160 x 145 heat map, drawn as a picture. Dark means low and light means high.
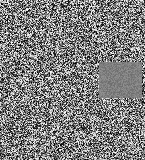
Average level on the scale: 50%. Odd patch: calmer, in the middle right. Slope: none. Histogram: flat.
